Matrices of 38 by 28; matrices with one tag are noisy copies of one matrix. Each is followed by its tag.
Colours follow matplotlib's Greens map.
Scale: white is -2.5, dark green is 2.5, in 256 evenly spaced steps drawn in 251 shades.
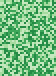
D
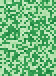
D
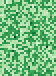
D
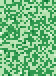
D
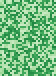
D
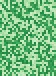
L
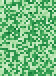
D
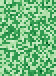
D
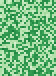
D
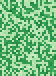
L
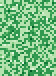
D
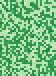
L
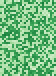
D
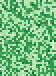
L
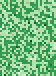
L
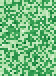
D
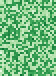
D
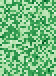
D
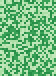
D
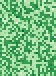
L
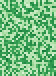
L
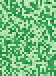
L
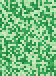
L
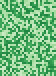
L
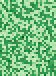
L
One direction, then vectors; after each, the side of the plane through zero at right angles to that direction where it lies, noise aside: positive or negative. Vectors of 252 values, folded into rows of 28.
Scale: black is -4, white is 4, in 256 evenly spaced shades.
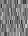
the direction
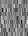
positive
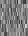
positive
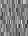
negative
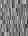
negative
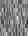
negative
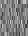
negative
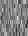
negative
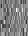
positive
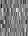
positive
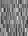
negative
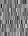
positive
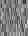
positive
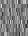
negative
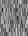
positive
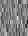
negative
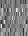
positive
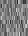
positive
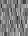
positive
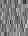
positive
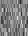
negative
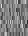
negative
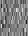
positive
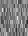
negative
